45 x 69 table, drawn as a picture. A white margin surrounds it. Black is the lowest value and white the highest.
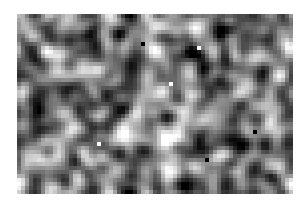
Lone odd cells: 6, 3 higher and 3 lower than their neighbours. Grain: blotchy. Histogram: bell-shaped. Odd rows or columns: none. Average level on the scale: 50%.
